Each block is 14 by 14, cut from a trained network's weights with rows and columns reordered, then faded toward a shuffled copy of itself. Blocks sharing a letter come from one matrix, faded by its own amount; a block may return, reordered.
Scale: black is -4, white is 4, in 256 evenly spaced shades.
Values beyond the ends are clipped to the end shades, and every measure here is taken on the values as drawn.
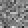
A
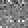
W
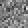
A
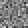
A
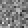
A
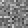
A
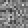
A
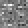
W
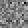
A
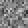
A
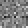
W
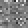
W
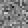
A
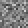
A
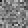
A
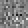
W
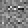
W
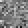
A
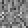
W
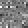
W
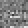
W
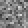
W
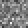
A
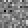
W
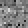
W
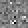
W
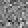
A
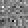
W
